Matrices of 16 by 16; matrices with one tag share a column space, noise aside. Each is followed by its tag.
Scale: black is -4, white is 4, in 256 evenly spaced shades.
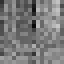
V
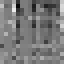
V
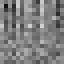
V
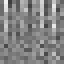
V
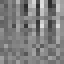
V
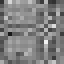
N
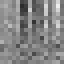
V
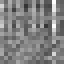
V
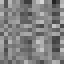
N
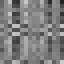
N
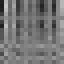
V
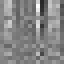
V
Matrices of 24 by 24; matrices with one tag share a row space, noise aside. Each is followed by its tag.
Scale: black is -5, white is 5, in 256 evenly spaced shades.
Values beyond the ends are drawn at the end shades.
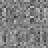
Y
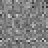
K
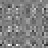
K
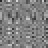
K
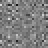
K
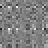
K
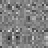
K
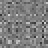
K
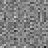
Y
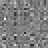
Y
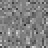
K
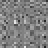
Y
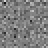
Y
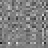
K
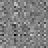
Y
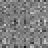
Y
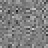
K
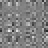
K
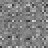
K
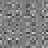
K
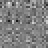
K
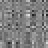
K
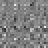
Y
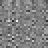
K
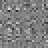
K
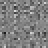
Y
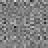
Y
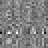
K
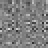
K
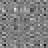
Y
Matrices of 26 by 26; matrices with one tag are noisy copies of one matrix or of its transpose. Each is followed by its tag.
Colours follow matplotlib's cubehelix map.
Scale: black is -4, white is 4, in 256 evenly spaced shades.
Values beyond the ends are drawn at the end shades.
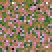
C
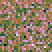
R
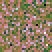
R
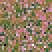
R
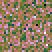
R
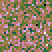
R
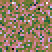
C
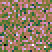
R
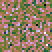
R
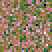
R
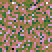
C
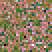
R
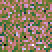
R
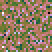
C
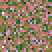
C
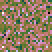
C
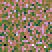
R
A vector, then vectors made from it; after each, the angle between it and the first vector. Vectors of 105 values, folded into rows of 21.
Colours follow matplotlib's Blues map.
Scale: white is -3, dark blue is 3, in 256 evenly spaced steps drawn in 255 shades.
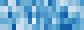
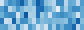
orthogonal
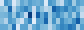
partly aligned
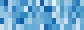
orthogonal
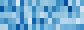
partly opposed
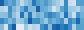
partly aligned
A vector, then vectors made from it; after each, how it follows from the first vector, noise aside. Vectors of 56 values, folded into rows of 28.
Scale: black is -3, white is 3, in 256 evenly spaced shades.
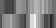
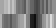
negated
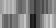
negated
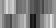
negated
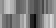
negated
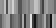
sign-scrambled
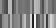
sign-scrambled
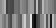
sign-scrambled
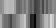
negated
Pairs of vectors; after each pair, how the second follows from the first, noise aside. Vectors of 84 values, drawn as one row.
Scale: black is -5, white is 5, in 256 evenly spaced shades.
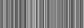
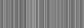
shrunk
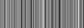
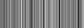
sign-scrambled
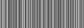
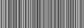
copied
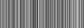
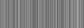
shrunk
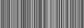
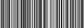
scaled up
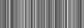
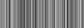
negated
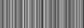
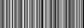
scaled up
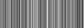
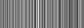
shuffled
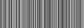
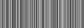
negated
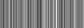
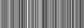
reversed
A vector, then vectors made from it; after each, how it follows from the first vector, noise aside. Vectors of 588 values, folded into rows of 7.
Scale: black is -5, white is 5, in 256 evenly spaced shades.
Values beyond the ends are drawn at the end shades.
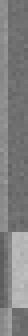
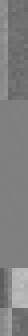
partly zeroed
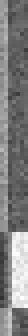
scaled up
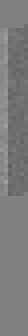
partly zeroed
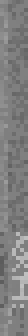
partly zeroed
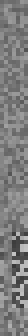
sign-scrambled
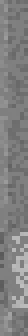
partly zeroed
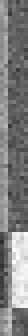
scaled up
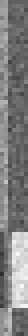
scaled up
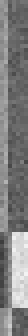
scaled up
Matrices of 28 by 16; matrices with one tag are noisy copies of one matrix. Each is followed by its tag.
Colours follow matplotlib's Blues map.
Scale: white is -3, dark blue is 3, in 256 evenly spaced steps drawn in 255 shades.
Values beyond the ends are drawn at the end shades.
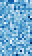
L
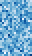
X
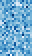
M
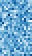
X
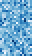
X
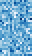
X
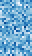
M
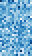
L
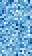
L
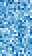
L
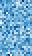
M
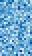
L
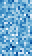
L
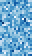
X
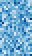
X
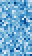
X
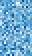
M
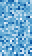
L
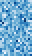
X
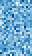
M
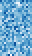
M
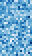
L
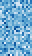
M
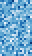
L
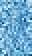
X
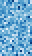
L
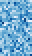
X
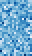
X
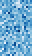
M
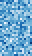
L
